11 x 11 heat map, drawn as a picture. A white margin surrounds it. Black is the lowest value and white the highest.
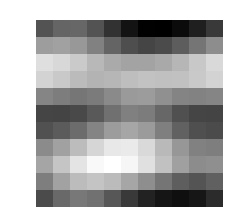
Ninth with the highest average: bottom middle. Average level on the scale: 50%. Lone odd cells: none. Stripes: horizontal, repeating 2 times.
